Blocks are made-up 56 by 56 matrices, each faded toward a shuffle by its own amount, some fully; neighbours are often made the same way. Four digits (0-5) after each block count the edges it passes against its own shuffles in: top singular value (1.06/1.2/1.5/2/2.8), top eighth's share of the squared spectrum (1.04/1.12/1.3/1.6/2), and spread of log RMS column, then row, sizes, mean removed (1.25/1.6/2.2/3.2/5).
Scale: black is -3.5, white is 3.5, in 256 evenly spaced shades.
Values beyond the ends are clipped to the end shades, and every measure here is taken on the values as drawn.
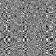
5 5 3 3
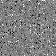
2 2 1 0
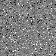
1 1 0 0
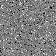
0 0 0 0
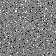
1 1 0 0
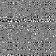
4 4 2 3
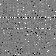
3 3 0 1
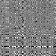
4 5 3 3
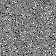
1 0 0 0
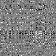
4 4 2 3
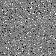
1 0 0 0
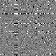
4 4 1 2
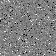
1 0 0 0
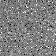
3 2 1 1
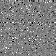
3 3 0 2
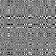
5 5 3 4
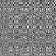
4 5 3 3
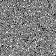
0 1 0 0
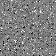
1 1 1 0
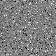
0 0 0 0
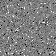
0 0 0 0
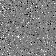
0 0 0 0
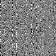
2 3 3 0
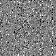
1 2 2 0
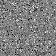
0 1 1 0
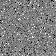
0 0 0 0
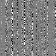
3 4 4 0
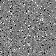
0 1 1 0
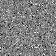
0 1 0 1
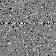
2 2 0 1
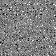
1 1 0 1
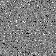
1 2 0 2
